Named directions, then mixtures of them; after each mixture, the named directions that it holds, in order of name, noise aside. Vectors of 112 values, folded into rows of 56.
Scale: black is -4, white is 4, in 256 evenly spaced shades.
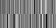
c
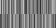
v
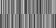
v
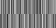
c, v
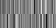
c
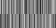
v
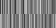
v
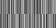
c, v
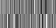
c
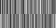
v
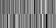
c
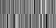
c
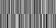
c, v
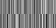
c, v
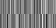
c, v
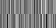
c, v
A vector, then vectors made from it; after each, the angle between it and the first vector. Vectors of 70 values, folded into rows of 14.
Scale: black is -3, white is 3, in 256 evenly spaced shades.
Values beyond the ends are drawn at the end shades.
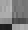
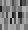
orthogonal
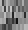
partly aligned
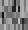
orthogonal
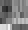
nearly opposite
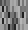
orthogonal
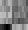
nearly parallel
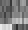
nearly opposite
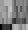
nearly parallel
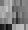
nearly parallel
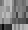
nearly parallel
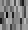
orthogonal
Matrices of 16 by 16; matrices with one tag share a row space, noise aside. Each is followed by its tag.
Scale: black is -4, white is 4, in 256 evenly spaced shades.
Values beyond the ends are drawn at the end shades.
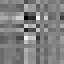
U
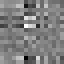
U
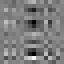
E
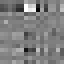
U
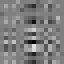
E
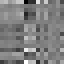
U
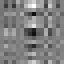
E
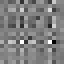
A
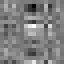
E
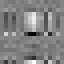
E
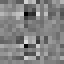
U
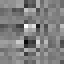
U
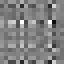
A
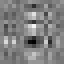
E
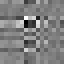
U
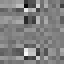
U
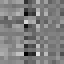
U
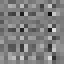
A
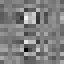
U
